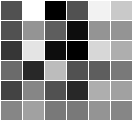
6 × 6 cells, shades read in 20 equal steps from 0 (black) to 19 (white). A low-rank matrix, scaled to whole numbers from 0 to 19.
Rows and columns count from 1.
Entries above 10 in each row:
3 3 3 1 2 2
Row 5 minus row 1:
-1 -9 6 -3 -5 -3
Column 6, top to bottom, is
15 11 13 9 12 10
